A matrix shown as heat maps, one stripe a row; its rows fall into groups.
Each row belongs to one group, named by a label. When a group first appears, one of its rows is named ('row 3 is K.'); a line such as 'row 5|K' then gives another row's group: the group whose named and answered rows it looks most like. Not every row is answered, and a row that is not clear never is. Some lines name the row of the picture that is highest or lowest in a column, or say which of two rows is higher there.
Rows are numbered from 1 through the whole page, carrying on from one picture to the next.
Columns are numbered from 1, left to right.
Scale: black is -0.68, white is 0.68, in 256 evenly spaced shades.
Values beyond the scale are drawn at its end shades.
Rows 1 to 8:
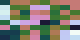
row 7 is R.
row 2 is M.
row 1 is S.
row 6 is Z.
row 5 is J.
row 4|M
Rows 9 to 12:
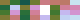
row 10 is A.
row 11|A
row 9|R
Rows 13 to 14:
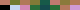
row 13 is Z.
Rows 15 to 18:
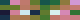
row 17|S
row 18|S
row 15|J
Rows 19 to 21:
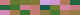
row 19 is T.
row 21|M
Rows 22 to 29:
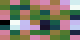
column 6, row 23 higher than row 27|Yes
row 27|J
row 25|Z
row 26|J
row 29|M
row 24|Z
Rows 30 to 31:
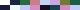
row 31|J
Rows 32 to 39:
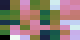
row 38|J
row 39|J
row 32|S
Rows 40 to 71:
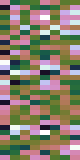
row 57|T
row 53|T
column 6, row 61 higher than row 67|No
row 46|A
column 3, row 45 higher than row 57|Yes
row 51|Z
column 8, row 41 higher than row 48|Yes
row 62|M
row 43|A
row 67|Z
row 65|J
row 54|J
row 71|M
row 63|Z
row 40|T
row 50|J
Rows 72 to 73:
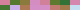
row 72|M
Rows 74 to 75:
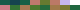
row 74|R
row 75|Z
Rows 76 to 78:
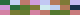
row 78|M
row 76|A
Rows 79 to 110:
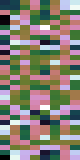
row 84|A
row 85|T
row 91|S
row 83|S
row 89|J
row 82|J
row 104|M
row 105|M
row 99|M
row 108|T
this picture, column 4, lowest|101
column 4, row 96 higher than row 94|No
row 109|J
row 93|Z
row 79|R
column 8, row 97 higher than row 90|Yes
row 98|M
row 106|A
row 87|J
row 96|S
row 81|Z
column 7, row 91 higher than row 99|Yes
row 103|J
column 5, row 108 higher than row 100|No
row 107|S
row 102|Z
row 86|S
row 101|S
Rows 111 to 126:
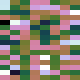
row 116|S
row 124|A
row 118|J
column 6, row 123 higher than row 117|No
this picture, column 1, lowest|115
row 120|T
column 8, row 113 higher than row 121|Yes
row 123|M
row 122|A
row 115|J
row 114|M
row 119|R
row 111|M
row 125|T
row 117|Z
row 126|M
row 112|T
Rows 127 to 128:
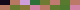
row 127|S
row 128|M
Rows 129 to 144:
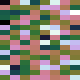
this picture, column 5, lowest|136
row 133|S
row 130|T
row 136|Z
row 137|A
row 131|R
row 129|S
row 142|T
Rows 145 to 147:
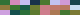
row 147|T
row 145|S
